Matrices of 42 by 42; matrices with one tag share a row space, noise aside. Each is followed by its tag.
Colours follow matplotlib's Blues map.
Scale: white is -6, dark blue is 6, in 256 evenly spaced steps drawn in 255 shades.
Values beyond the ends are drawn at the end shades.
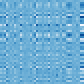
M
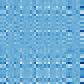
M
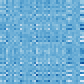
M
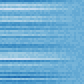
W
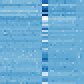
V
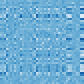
M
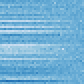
W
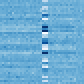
V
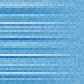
W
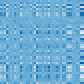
M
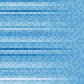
W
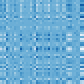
M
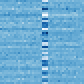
V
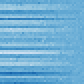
W
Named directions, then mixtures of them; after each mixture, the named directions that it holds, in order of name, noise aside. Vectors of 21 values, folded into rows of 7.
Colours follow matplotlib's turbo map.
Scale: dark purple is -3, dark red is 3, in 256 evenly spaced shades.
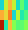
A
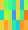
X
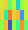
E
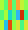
E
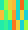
X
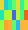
X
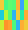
X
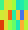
A, E, X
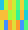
A, E, X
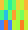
A, E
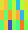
E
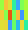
A, E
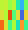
A, E, X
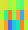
E, X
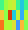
A, E, X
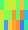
E, X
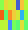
A, E, X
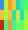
A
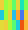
E, X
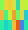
X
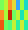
A, E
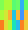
A, E, X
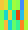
E, X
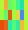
A, E, X
